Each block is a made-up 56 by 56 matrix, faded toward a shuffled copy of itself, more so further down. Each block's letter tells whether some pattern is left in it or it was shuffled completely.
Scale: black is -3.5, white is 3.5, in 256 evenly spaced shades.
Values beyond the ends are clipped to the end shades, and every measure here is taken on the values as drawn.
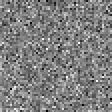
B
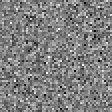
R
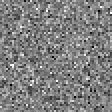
B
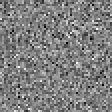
B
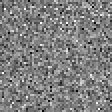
R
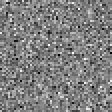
B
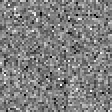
B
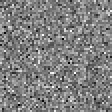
R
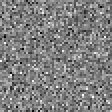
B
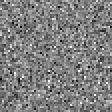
B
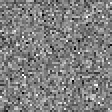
R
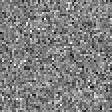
B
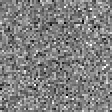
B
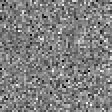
B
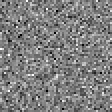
R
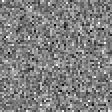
R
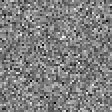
R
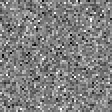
R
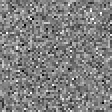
B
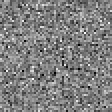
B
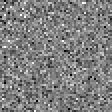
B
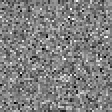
R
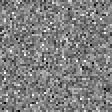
B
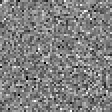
B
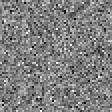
R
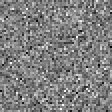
B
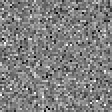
R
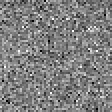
R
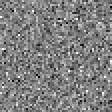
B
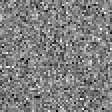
R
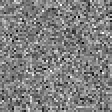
R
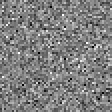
B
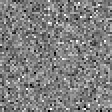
B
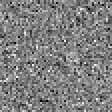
R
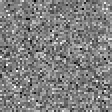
B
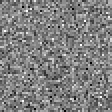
R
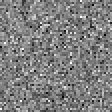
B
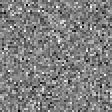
B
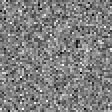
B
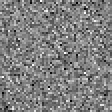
R
